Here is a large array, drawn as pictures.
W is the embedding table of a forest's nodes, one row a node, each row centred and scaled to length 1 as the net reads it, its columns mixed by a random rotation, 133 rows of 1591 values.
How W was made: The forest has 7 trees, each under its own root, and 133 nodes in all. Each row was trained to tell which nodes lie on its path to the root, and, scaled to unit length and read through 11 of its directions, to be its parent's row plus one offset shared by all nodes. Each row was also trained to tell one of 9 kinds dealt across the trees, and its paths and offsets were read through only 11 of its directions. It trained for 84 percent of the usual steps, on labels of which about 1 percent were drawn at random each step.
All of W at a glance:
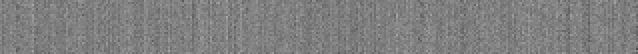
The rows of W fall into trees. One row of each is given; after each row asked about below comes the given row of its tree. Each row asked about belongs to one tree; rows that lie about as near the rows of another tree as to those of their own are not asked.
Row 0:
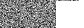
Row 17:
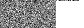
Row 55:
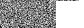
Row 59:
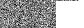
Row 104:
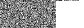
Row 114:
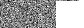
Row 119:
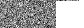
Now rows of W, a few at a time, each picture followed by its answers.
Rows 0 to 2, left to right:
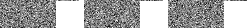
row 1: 114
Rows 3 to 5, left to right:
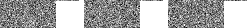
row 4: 17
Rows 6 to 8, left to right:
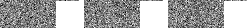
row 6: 114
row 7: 119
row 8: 59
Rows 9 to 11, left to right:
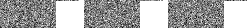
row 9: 59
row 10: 119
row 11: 119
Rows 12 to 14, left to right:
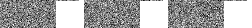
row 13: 119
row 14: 119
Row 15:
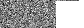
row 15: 17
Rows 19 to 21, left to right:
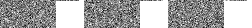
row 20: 55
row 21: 0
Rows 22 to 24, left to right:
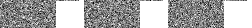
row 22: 119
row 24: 17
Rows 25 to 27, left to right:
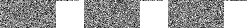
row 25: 104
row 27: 114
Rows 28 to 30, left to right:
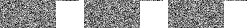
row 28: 0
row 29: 0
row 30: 17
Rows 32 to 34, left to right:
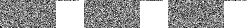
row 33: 114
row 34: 104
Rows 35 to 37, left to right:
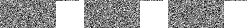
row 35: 104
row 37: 119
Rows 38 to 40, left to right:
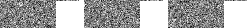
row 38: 119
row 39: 104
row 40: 55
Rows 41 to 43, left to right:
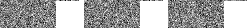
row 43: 119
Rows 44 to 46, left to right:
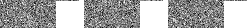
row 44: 0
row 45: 119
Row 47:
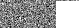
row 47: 55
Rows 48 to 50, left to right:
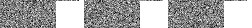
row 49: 0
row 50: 119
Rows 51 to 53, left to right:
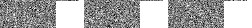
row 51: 114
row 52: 114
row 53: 104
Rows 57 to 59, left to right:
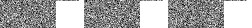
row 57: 114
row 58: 104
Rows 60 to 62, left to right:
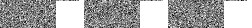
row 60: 0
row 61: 119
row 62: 0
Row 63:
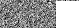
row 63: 0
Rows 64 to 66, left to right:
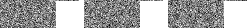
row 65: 119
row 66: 17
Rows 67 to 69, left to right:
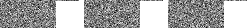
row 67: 114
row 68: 17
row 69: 17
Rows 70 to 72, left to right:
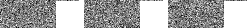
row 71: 17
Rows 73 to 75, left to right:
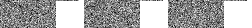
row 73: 114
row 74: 0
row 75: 17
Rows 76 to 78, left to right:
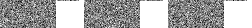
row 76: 0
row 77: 114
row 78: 0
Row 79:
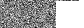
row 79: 114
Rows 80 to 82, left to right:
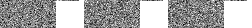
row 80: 17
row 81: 114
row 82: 0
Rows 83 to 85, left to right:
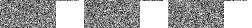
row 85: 104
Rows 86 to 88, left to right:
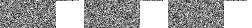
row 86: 104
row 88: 0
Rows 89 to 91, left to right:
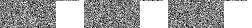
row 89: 119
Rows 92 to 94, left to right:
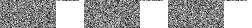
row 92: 0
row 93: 17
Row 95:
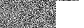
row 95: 114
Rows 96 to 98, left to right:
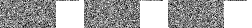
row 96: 119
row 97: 17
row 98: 17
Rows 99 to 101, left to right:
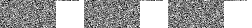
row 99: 17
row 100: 17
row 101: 104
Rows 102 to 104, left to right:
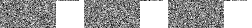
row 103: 104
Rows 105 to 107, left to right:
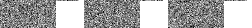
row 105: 114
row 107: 55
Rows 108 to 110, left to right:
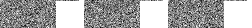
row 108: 114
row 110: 17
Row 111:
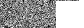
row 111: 119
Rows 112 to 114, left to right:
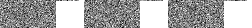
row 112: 104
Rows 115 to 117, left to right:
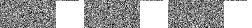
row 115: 114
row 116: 119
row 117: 17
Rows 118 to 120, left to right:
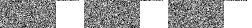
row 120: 17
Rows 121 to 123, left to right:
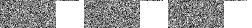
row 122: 0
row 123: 55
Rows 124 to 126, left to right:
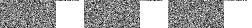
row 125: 0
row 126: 17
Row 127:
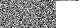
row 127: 104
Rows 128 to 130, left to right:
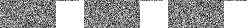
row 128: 119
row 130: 119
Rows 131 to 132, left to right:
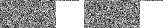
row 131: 17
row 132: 114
